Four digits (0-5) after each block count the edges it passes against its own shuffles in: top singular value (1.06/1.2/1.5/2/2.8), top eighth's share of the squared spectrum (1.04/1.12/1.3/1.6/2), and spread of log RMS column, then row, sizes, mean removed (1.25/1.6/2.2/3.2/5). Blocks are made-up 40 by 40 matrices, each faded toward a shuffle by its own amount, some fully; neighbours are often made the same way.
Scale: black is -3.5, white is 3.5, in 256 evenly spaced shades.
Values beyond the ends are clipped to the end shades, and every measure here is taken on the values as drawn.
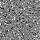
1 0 0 0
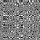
4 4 2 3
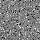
1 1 0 0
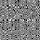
4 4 2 2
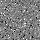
1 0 0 0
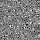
2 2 0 0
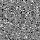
3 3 0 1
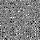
3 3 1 1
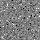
0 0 0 0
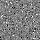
0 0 0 0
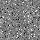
0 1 0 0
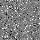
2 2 0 0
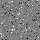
0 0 0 0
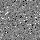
0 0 0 0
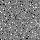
0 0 0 0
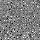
2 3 1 1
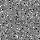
0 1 0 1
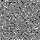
2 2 0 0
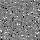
0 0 1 0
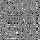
3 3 1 2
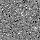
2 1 0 0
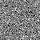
0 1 0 0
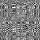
4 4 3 3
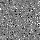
0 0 0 0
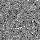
1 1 0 0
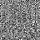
3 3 0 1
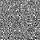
3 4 2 1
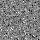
0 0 0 0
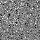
2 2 0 0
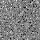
2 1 0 0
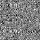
3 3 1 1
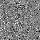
2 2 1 1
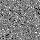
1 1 0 0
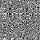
3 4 1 2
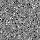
2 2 0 0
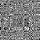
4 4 2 2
